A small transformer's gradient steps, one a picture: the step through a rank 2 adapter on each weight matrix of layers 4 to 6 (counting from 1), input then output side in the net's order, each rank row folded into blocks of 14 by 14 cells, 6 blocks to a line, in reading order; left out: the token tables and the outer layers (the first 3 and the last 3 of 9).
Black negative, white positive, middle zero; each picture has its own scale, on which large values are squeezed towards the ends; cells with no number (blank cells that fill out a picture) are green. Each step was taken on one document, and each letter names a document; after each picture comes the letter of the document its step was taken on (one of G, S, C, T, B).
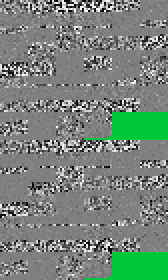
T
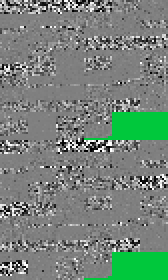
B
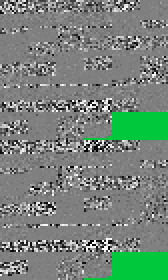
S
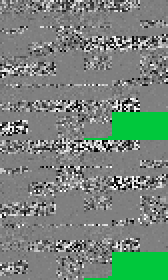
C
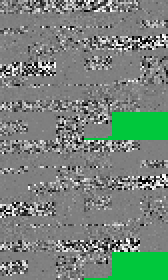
B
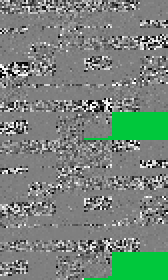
T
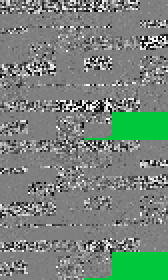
T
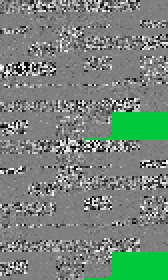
T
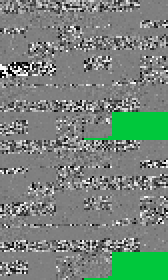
T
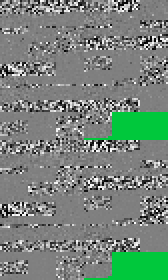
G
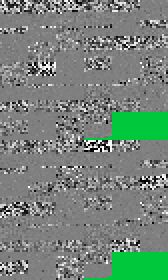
B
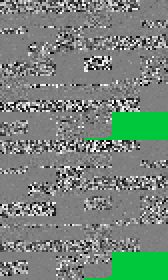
G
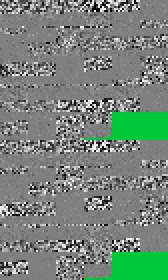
G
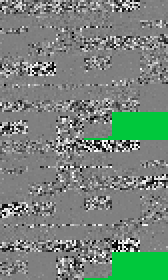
C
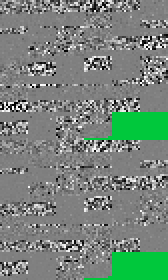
G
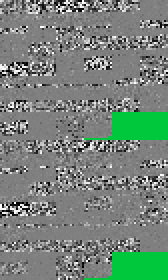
T
